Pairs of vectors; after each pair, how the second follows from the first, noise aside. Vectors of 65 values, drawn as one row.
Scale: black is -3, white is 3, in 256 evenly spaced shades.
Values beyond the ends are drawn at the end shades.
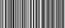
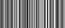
wrapped around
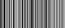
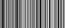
wrapped around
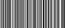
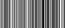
sign-scrambled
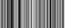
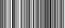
sign-scrambled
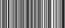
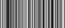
sign-scrambled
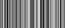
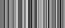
wrapped around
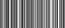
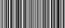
sign-scrambled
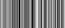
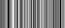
wrapped around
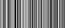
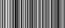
sign-scrambled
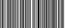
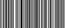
wrapped around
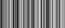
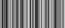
wrapped around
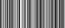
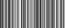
sign-scrambled
